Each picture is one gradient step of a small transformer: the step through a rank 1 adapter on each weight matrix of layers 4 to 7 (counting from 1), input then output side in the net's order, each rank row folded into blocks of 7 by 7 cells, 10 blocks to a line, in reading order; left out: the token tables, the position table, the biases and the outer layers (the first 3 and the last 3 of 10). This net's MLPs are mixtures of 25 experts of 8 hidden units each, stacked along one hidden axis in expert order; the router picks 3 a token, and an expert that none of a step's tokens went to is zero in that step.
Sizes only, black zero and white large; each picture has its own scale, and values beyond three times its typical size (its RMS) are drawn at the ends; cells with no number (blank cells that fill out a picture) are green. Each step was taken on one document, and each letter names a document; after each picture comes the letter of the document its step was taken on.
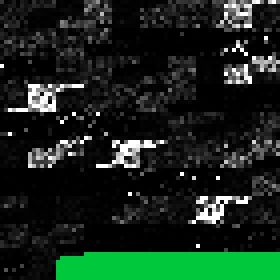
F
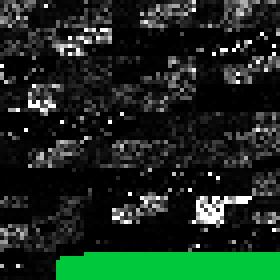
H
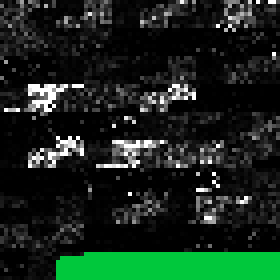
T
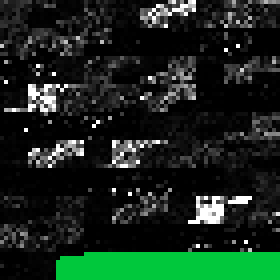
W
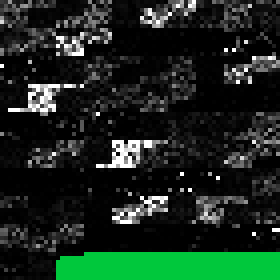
H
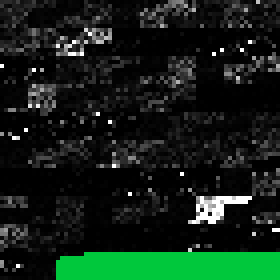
H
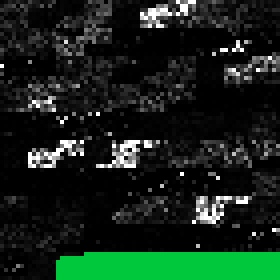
F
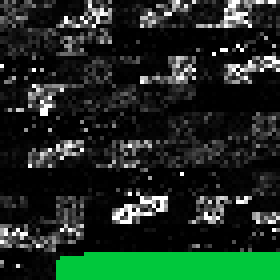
H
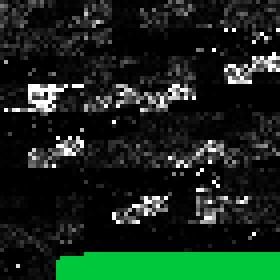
T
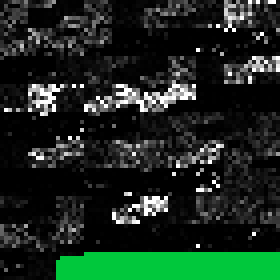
T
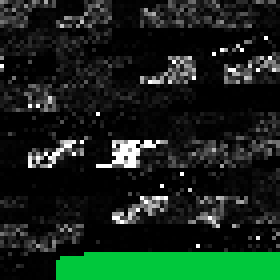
F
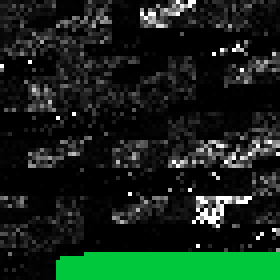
F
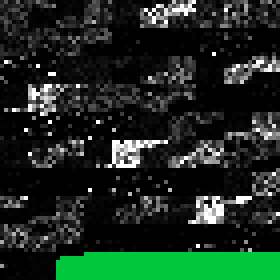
W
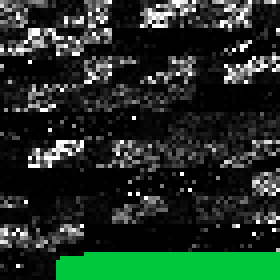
H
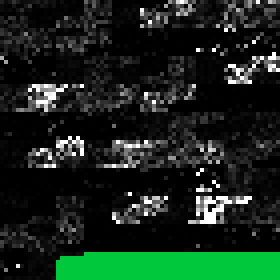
T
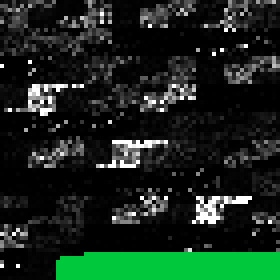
H
